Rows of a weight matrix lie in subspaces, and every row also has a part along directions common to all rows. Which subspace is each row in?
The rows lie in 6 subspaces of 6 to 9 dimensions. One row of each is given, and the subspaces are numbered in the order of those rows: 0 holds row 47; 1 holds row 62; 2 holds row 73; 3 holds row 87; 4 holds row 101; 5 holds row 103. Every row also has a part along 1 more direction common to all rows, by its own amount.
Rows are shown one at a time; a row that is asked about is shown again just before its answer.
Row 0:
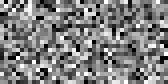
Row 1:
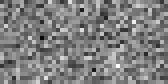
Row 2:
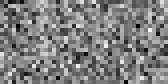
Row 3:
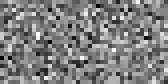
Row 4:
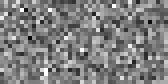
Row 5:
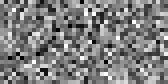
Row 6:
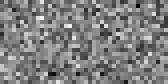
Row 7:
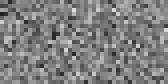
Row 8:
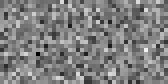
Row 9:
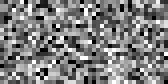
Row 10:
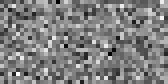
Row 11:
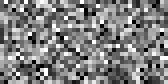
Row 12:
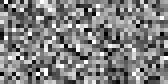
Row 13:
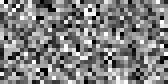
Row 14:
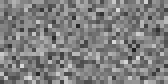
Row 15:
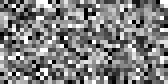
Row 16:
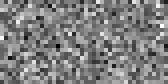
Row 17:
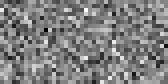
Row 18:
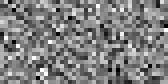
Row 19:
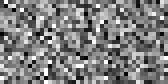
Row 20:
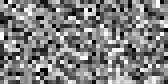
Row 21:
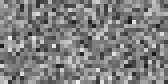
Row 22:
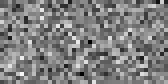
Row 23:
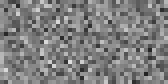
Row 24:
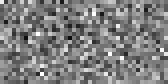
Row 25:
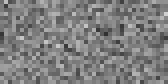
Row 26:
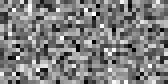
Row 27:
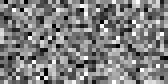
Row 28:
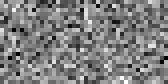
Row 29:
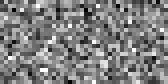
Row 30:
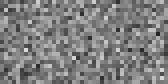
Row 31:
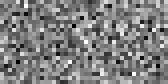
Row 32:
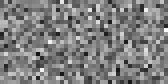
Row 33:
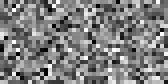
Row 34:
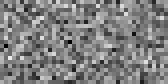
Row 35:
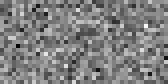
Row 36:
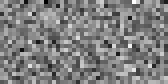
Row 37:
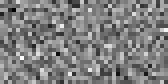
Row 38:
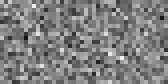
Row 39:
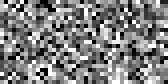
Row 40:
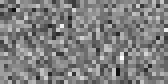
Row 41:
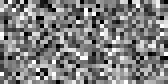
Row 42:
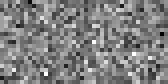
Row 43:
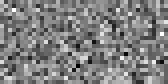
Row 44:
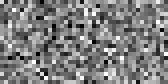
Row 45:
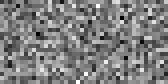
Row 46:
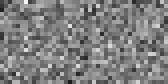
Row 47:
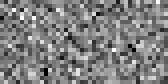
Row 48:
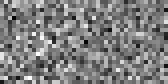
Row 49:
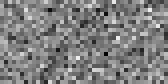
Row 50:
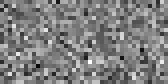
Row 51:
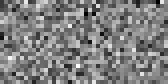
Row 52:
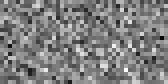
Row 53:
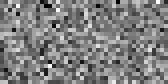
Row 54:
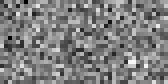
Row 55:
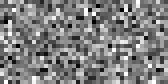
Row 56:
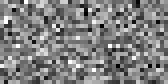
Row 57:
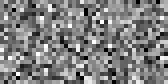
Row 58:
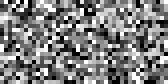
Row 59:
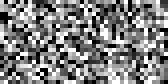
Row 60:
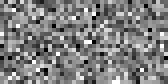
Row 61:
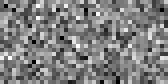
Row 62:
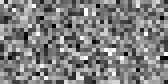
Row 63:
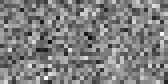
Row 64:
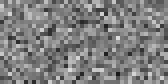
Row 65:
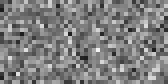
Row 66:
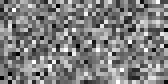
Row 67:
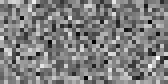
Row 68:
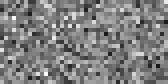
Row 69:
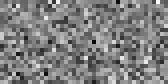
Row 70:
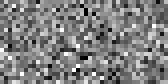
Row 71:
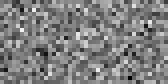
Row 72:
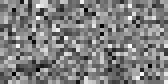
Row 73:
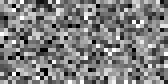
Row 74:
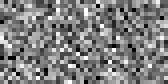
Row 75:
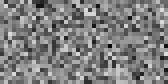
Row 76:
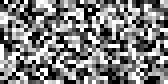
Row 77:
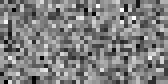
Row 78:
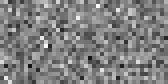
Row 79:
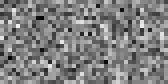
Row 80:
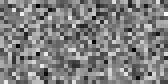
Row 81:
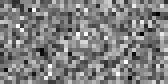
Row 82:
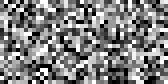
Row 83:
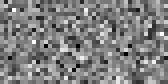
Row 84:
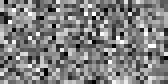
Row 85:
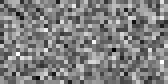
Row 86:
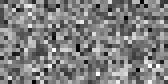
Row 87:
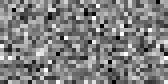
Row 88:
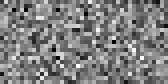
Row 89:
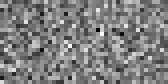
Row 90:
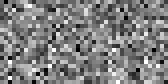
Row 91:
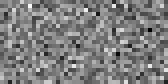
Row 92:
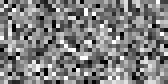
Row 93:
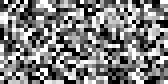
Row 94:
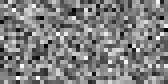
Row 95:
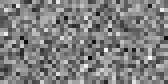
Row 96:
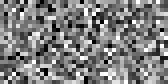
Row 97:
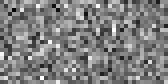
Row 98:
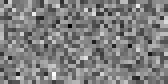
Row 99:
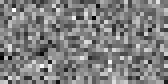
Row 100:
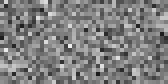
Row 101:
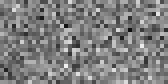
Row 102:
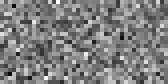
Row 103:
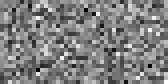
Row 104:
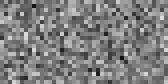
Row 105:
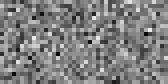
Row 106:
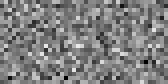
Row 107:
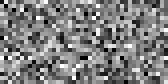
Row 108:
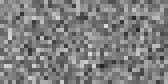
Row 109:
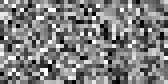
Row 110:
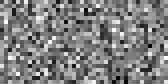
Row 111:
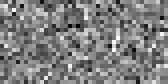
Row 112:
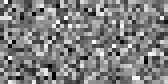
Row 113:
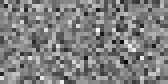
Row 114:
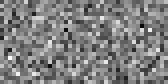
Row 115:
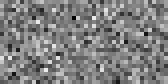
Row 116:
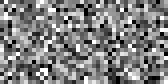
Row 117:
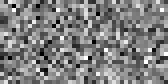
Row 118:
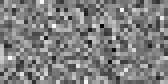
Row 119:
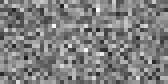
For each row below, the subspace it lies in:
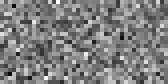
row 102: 2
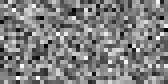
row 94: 1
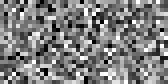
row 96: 1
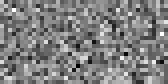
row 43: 2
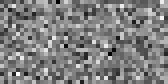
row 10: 2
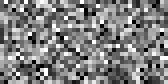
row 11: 5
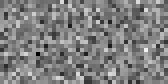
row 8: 1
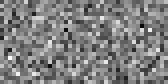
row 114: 0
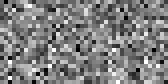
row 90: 4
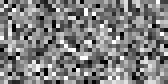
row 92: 2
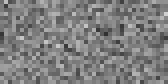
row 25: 3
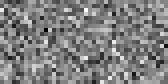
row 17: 2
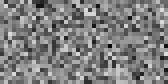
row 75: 5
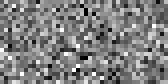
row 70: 2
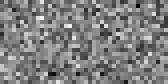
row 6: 4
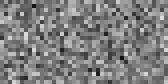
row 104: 1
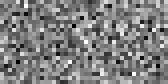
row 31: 3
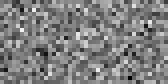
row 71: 0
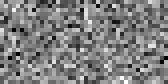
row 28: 0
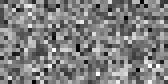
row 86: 4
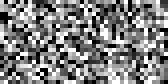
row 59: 0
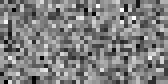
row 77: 5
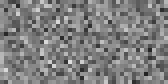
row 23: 2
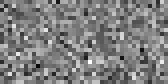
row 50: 2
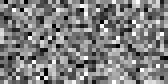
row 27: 5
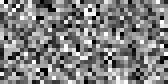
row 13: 5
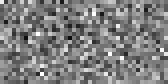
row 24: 1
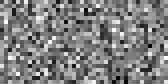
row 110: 0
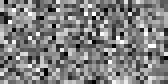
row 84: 0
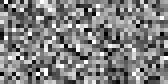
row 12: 3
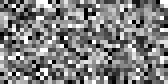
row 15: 2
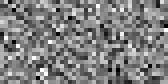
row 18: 1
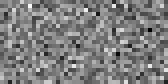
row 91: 5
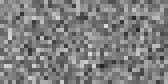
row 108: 5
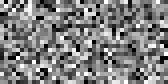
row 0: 5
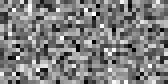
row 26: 5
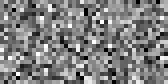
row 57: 1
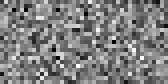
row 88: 3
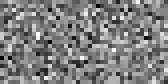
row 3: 5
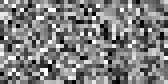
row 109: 0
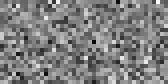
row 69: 2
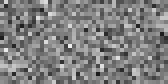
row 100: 3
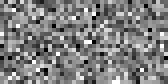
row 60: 3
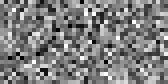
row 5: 1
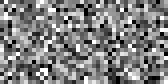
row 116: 4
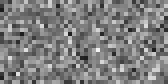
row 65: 4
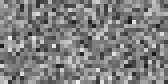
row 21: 5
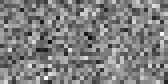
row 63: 5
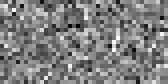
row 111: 0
